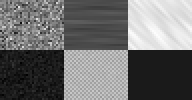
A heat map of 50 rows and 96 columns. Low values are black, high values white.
It is made of 2 by 3 panels. Panel 1,1: middling, fine-grained, strong in contrast. Panel 1,2: low, streaked across, faint in contrast. Panel 1,3: very high, slanting down to the right, faint in contrast. Panel 2,1: very low, fine-grained, faint in contrast. Panel 2,2: high, checkered. Panel 2,3: very low, flat.
